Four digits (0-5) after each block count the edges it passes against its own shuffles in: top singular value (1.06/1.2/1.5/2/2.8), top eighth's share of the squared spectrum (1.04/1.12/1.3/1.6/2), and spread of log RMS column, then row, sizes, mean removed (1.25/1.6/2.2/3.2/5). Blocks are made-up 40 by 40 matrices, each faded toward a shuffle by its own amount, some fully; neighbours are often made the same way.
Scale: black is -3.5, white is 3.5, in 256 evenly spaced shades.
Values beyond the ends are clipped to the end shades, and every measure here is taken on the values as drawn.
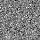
0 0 0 0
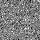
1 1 0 0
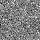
0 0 0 0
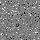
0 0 0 0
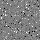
1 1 0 0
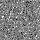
1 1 0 0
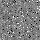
0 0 0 0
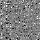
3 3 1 0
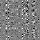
3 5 3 0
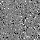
2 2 1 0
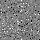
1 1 0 0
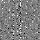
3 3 2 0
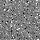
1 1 1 0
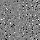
2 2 2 0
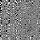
3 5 3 1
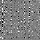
3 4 2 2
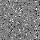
1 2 1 0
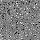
1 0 0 0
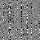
3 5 3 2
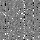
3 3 2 0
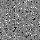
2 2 1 0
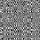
4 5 3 3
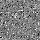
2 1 0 1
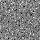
1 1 0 0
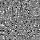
3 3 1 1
